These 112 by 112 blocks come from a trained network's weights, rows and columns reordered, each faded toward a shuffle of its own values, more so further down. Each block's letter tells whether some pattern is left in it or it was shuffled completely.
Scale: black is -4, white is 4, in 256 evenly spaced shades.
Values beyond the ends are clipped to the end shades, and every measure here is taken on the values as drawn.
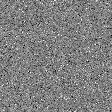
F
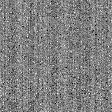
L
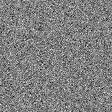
F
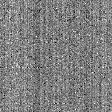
L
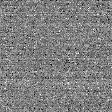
L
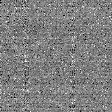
L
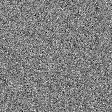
F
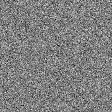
F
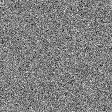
F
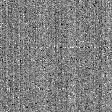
L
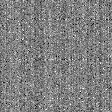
L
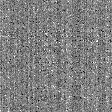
L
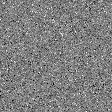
F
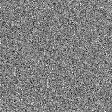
L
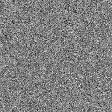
L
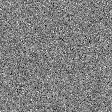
F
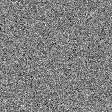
L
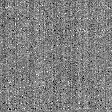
L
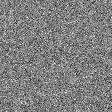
F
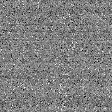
L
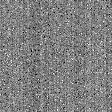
L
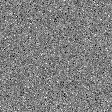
F
